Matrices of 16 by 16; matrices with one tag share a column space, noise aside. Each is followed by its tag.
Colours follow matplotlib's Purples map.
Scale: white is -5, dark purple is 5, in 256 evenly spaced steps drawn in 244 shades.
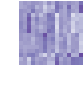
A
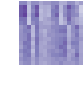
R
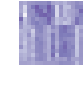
R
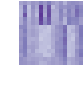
R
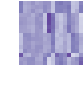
A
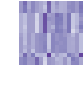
A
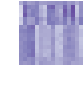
R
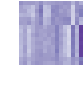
R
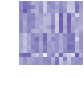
A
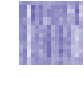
R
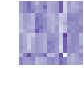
A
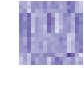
A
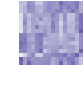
A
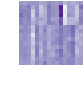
R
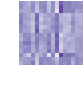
A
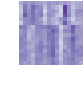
R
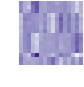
A
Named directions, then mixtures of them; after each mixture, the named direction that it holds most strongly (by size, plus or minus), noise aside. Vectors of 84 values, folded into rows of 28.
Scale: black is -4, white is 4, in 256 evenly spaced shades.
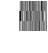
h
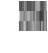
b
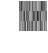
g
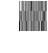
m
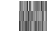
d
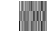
m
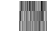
h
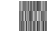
g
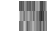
b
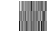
m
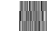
h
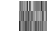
d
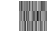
g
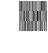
g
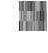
b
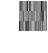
d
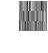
d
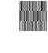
g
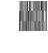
d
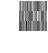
g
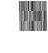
d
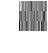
m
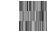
b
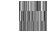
h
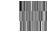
m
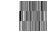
h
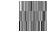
m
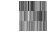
d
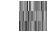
d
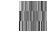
m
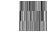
h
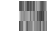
b
